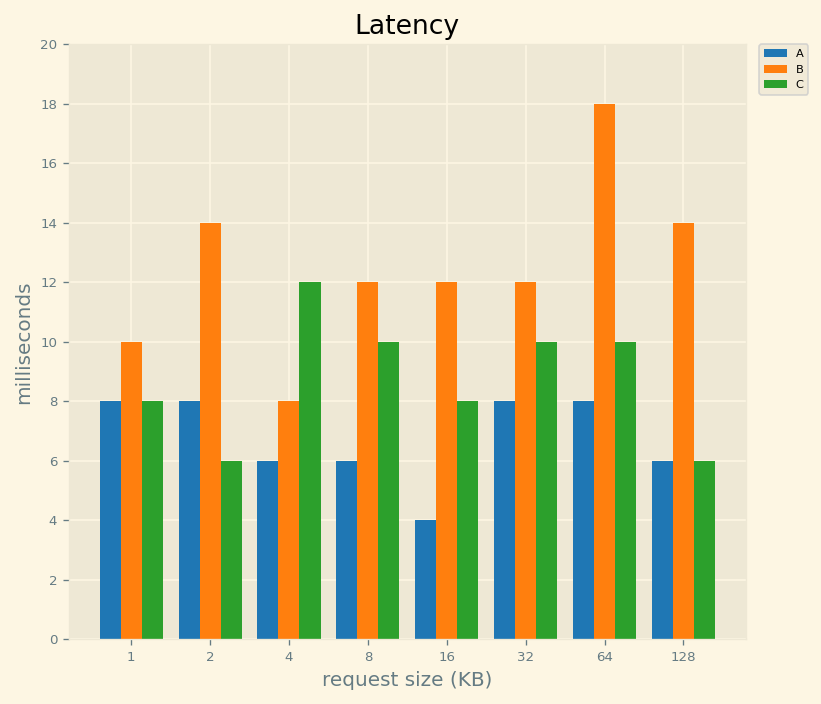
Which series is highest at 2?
B
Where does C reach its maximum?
4
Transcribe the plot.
Title: Latency
x-axis: request size (KB), ticks 1 2 4 8 16 32 64 128
y-axis: milliseconds, ticks 0 2 4 6 8 10 12 14 16 18 20
Legend: A, B, C
Values:
A: 8 8 6 6 4 8 8 6
B: 10 14 8 12 12 12 18 14
C: 8 6 12 10 8 10 10 6
